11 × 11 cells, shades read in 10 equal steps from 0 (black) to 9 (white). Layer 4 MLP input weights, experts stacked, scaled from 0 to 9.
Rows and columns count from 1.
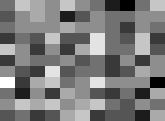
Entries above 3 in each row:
9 8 10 5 8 7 6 9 6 10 4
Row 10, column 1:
5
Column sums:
48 48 47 58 48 52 58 35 36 48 47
